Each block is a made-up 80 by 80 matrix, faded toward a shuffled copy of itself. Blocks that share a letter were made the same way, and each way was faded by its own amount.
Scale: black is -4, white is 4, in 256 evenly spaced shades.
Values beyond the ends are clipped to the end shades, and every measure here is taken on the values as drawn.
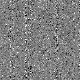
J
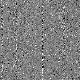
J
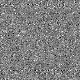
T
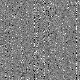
J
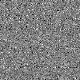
T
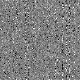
J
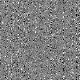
J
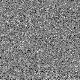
T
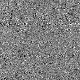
T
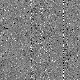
J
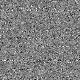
T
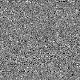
T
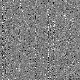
J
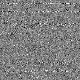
T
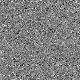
T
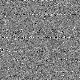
T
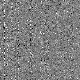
J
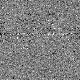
T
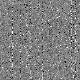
J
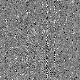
J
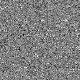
T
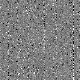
J
